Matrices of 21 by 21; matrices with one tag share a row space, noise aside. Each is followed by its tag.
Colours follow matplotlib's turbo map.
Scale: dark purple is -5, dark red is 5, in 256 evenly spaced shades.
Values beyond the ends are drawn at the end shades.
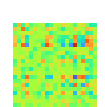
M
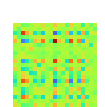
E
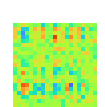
E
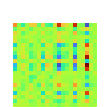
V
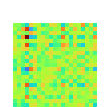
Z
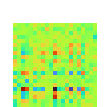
E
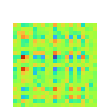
E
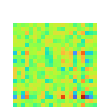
M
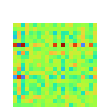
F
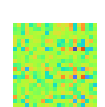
M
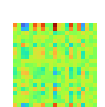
E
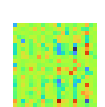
V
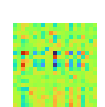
E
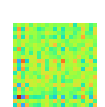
F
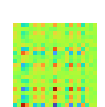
E
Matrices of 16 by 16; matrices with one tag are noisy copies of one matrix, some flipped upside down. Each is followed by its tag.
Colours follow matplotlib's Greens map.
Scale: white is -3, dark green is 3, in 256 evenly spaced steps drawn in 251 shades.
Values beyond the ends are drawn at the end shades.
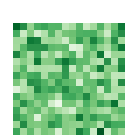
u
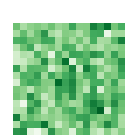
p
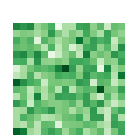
u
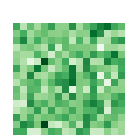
p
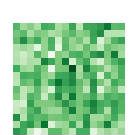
p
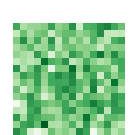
p
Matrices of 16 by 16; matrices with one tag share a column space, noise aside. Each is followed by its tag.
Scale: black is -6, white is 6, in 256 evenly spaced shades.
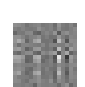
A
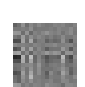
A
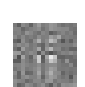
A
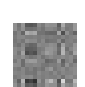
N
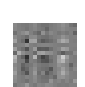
A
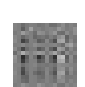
A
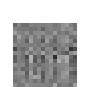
A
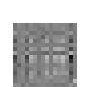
A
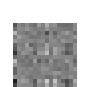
N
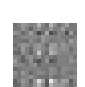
N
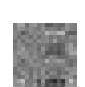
N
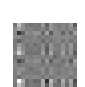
N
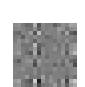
N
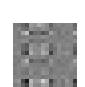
N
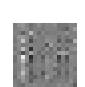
A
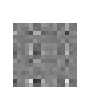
N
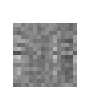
A
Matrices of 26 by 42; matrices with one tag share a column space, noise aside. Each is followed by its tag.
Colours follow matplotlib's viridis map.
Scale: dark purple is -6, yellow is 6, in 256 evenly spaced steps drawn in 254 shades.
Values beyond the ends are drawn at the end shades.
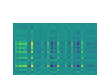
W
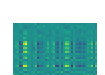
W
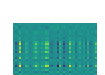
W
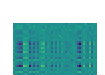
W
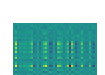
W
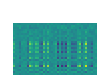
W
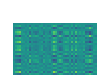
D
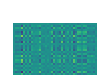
D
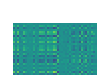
D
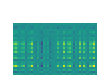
W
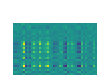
W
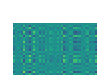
D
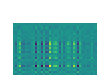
W
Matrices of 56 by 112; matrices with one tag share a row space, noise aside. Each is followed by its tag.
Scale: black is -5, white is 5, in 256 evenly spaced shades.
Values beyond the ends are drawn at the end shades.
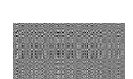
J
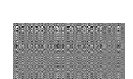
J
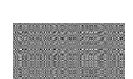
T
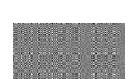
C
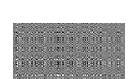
J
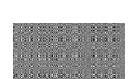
C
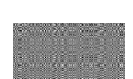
T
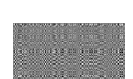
T
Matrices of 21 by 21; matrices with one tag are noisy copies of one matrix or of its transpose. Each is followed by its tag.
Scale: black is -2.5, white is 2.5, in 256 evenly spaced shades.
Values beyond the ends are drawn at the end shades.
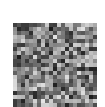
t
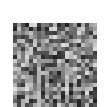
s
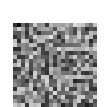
s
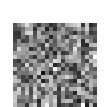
t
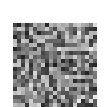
s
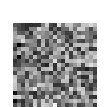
t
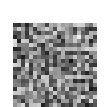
s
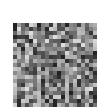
s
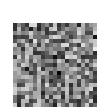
s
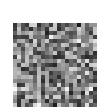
s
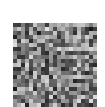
s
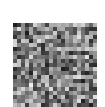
s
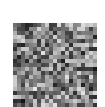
t
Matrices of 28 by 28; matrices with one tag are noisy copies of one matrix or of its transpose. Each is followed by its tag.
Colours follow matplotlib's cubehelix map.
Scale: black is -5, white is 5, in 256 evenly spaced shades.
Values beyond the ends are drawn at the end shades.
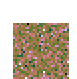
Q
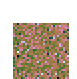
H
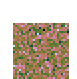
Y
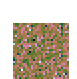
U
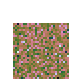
H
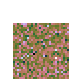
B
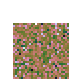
Y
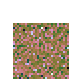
H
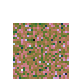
U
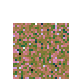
Y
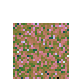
H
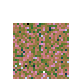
Q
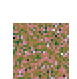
Q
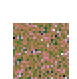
Q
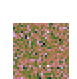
B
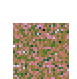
Y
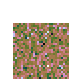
B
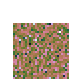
U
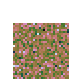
Y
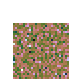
U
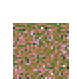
H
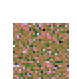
Y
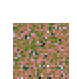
B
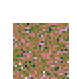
Q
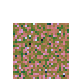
U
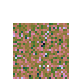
B
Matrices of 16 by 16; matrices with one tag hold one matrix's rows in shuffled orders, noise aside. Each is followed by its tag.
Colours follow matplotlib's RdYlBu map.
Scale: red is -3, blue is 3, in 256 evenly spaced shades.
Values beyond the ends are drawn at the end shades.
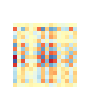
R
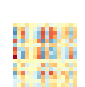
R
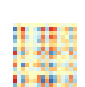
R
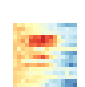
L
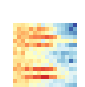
L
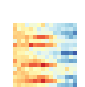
L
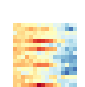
L
